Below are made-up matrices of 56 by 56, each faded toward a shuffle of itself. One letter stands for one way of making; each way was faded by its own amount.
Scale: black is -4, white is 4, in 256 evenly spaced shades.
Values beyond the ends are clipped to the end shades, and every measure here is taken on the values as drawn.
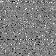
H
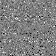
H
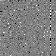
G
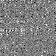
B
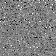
H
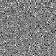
B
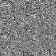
B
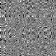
G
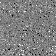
H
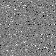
H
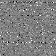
H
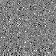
B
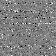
H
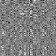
G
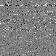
H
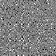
B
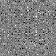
B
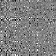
G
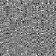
G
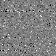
H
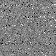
H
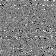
H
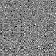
B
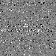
H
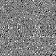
B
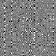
G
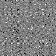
B
